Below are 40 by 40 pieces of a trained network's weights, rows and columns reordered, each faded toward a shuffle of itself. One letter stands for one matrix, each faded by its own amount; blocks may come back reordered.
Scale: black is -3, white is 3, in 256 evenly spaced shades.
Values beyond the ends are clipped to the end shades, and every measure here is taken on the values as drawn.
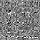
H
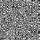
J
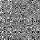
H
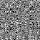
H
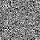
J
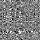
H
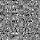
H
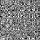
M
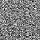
M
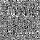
J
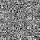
M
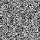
M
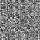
M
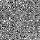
J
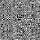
H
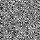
J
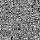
J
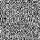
M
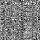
M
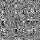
H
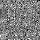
J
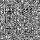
M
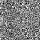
M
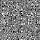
J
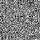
M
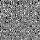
J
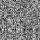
M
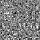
J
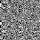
J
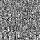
M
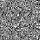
J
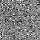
J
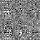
H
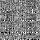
M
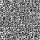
M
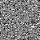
J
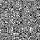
J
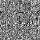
M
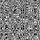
H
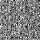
M
